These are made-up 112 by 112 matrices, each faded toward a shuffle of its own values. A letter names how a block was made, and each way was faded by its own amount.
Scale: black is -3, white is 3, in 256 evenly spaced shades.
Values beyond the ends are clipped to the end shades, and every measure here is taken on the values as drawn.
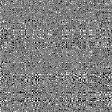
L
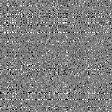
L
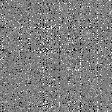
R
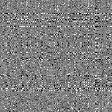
L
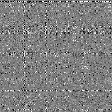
L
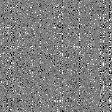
R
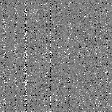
R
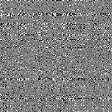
L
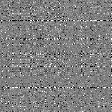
L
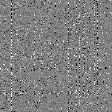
R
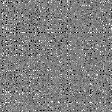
R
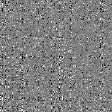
R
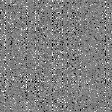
R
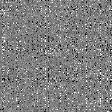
R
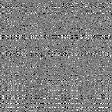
L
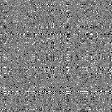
L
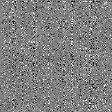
R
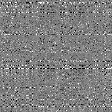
L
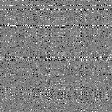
L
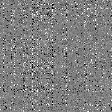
R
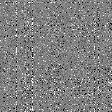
R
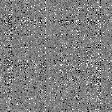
R
